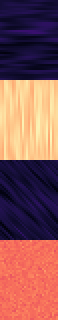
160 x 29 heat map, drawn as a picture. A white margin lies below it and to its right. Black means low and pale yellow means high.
The table splits into 4 rows of 1 panel. Panel 1,1: very low, streaked across, faint in contrast. Panel 2,1: very high, streaked downward, faint in contrast. Panel 3,1: very low, slanting down to the right, faint in contrast. Panel 4,1: high, fine-grained, faint in contrast.
